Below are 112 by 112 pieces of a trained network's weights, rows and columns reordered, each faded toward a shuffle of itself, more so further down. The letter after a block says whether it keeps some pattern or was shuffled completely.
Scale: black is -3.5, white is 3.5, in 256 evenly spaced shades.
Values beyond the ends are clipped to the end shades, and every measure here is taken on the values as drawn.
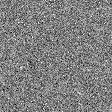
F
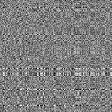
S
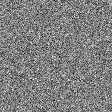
F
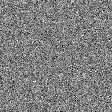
F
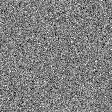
F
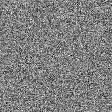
F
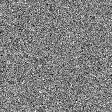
F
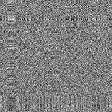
S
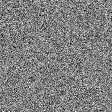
F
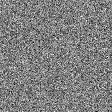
F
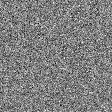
F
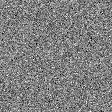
F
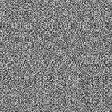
S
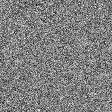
F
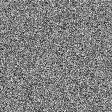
F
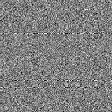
S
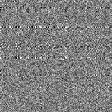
S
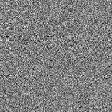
S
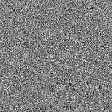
S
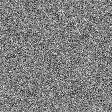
F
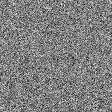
F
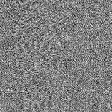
S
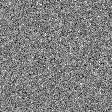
F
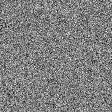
F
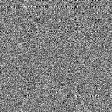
S
